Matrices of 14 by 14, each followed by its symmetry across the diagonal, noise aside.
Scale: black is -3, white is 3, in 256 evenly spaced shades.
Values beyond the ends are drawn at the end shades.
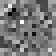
symmetric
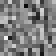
neither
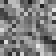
antisymmetric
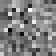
antisymmetric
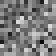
symmetric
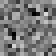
symmetric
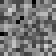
symmetric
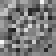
symmetric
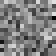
neither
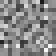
symmetric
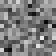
neither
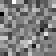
antisymmetric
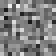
antisymmetric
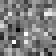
neither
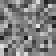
antisymmetric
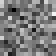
neither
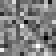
antisymmetric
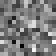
neither
